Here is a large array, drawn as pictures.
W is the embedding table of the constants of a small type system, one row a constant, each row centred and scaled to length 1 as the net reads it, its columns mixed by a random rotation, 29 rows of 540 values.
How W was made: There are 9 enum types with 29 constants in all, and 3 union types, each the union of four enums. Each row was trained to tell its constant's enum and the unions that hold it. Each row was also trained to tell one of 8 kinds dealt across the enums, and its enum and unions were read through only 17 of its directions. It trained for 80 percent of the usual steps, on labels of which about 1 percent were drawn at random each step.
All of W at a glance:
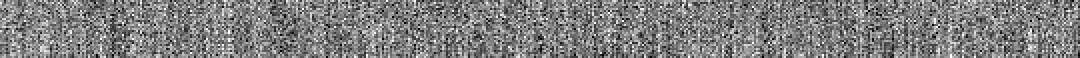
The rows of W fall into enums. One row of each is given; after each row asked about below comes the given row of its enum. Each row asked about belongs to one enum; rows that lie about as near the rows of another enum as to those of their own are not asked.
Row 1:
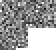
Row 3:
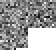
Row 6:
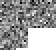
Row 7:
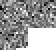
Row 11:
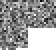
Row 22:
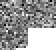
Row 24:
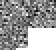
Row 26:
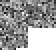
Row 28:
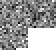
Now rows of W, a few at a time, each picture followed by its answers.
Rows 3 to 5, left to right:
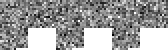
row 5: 26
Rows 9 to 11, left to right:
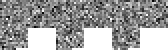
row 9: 11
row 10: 7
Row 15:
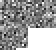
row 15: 6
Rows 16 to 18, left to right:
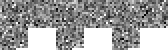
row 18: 28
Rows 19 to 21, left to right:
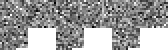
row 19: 24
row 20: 6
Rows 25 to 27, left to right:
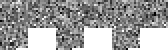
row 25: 28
